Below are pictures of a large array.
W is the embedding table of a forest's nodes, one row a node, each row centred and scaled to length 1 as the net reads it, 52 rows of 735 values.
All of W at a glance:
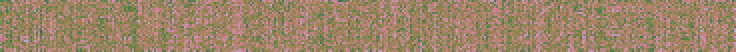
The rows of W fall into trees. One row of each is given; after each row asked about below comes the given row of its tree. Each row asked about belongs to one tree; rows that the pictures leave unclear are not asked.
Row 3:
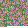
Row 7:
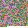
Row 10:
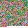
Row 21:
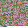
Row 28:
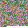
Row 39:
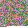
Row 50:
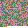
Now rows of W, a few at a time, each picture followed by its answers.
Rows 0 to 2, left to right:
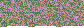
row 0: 28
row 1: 28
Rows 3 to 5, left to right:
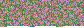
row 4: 21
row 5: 50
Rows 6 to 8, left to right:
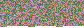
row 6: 3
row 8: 7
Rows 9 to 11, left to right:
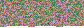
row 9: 39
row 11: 7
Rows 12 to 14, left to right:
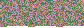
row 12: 28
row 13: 39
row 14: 39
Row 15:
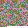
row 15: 50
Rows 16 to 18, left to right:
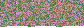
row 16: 3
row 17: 50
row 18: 39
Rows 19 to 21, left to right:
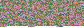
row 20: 39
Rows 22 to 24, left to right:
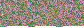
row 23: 28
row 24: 39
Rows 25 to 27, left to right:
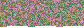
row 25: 50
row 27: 10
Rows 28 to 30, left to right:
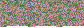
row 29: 50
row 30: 21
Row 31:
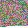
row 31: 39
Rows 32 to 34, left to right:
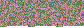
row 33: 50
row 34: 7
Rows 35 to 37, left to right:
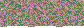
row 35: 3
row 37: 39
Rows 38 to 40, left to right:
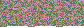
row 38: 50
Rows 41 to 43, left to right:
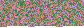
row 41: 7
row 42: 21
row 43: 39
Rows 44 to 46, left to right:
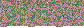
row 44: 10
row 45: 50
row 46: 7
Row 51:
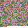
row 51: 50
